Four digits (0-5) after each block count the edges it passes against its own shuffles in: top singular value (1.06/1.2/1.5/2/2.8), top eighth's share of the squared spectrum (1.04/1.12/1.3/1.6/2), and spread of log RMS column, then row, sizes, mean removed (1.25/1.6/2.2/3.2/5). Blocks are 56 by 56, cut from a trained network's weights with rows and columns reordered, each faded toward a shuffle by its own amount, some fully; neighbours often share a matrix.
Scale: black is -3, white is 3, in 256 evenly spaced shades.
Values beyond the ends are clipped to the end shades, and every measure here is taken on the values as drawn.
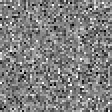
0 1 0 0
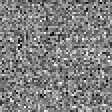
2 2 1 0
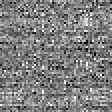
3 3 2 0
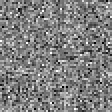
1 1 0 0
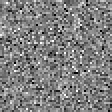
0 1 0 0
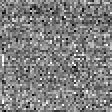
2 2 1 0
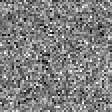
1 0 0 0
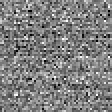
3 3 2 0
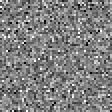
0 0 0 0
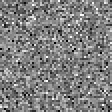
0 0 0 0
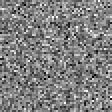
0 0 0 0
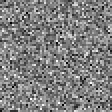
0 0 0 0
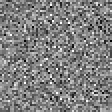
2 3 2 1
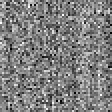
2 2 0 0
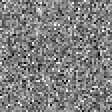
0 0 0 0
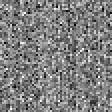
2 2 0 1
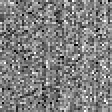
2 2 0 1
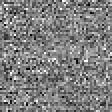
2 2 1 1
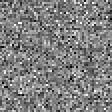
1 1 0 0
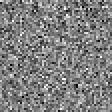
2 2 1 0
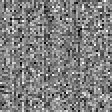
2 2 1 1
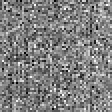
2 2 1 0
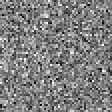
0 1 0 0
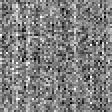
3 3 1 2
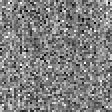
1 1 0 0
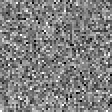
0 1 0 0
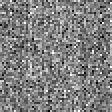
2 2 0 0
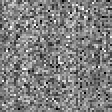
2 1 0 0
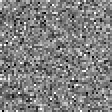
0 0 0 0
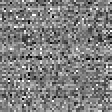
3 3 3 1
